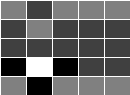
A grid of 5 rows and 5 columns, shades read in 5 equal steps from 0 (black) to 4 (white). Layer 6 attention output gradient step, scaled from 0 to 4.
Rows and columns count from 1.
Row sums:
9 6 5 6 8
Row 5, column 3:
2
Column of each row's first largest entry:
1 2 1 2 1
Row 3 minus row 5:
-1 1 -1 -1 -1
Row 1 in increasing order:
1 2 2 2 2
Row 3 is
1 1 1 1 1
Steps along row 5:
down up same same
